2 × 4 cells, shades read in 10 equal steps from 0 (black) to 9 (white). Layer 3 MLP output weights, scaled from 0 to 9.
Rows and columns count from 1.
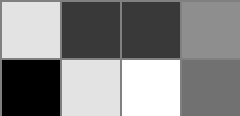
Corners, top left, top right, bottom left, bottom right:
8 5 0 4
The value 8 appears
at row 1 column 1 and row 2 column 2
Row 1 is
8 2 2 5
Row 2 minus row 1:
-8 6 7 -1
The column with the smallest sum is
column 1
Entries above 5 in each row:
1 2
